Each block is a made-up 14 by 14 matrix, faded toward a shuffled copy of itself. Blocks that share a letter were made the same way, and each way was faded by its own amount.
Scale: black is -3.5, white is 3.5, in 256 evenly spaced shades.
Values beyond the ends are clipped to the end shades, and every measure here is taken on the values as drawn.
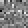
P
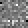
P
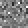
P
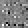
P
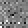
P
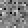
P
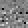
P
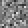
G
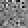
P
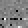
P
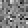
P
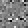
P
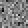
G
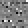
P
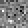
G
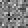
G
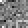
P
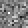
G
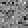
P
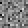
G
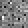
P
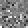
P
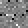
P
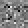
P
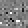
P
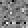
P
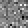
G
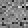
P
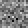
G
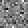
G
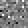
P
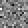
G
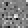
P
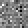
G
